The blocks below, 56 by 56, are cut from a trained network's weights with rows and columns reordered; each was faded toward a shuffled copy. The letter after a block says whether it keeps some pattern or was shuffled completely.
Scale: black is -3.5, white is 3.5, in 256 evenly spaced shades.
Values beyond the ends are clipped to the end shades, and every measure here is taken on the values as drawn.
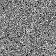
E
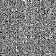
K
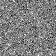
E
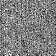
K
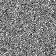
E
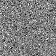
E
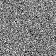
E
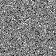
E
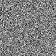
K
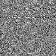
K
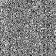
K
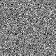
K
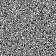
E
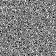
E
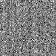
K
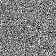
K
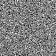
E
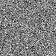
E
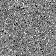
E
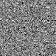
K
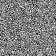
E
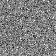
E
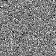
K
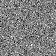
E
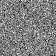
E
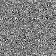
K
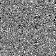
K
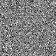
K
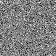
E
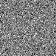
K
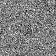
E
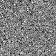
E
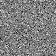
E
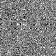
K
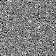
K
